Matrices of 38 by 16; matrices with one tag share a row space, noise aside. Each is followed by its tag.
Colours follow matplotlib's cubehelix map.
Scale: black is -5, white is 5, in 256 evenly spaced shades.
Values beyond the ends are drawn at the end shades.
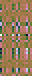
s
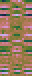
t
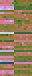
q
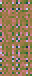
s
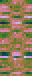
t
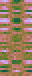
t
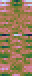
t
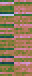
q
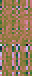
s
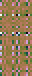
s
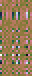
s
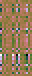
s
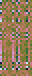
s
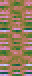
t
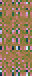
s
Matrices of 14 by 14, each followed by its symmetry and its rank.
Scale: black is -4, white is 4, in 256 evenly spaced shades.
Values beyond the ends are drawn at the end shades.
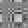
symmetric, rank two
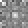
symmetric, rank three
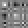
symmetric, rank two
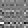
neither, rank two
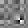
symmetric, rank two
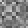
symmetric, rank three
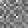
symmetric, rank three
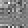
neither, rank three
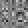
neither, rank three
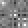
symmetric, rank three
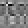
neither, rank two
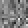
neither, rank three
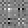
symmetric, rank two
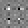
symmetric, rank two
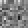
neither, rank three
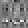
neither, rank two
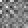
symmetric, rank three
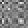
symmetric, rank two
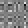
neither, rank two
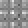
symmetric, rank two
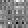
neither, rank two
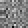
neither, rank three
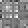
symmetric, rank three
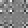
symmetric, rank two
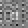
neither, rank two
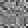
neither, rank three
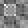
symmetric, rank three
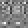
neither, rank three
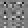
neither, rank two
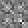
symmetric, rank three
